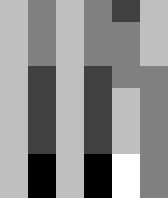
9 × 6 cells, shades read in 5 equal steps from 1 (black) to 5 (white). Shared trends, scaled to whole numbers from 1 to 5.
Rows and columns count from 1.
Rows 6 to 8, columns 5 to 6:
4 3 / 4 3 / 5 3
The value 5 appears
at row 8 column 5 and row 9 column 5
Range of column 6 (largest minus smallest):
1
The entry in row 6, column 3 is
4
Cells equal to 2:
9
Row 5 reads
4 2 4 2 4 3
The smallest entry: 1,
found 4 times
